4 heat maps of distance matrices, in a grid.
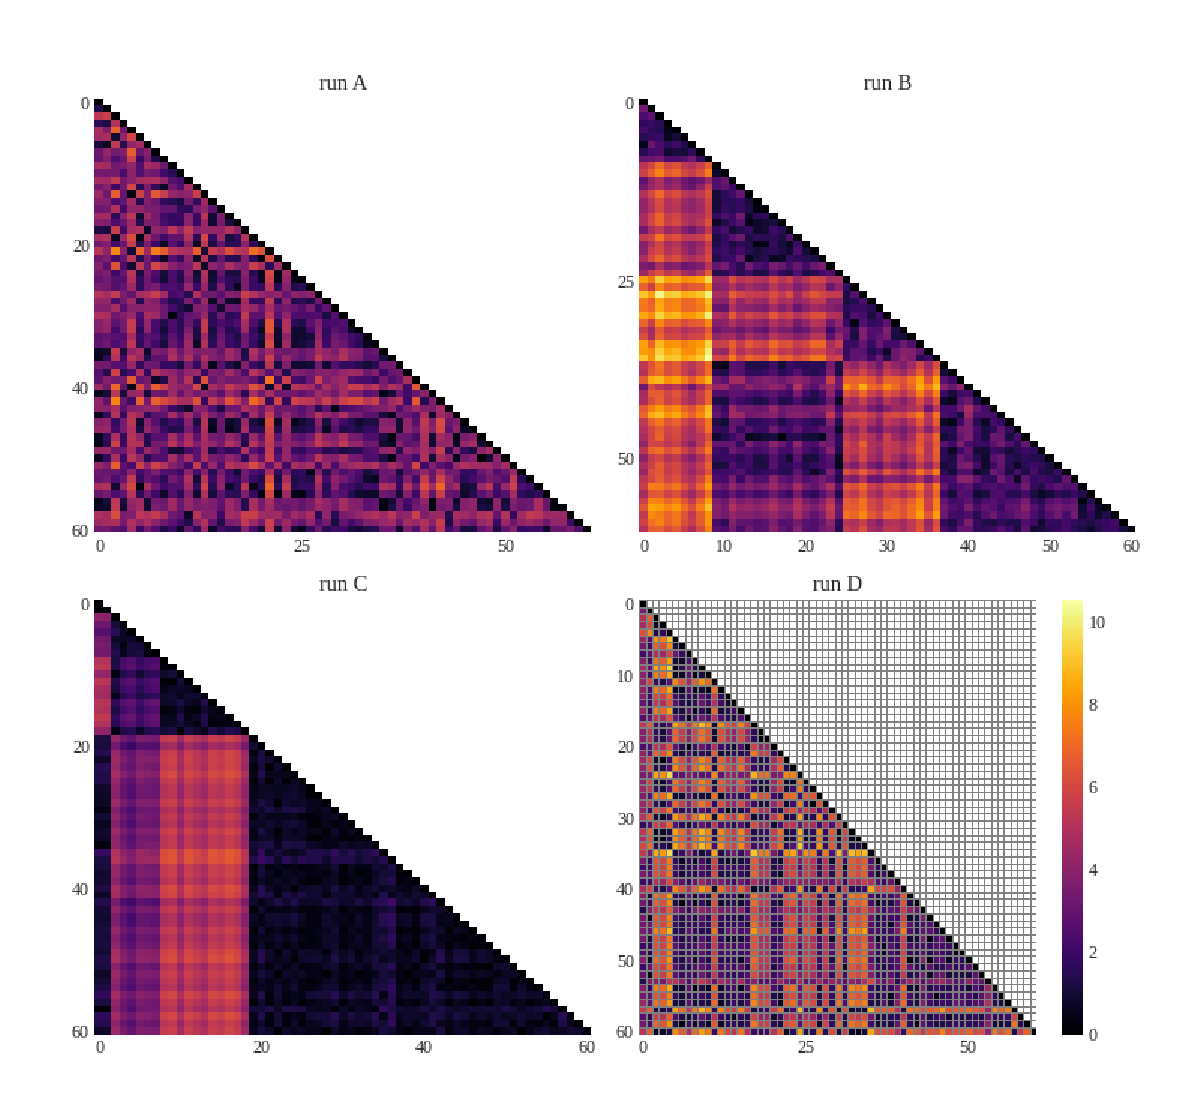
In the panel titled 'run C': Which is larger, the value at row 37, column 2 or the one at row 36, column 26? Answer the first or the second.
the first
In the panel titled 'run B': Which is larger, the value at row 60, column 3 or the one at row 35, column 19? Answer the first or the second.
the first
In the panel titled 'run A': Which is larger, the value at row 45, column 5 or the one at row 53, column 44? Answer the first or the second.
the second
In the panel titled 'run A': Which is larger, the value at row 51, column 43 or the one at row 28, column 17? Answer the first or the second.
the first
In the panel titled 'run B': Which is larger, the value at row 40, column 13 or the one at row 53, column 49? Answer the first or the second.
the first
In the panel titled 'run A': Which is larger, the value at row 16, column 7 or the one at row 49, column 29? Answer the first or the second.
the first
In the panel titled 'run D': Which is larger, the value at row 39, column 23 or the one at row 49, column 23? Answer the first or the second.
the second
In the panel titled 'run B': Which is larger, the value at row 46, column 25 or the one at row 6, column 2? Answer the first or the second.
the first
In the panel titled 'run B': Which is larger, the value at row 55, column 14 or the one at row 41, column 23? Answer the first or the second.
the second
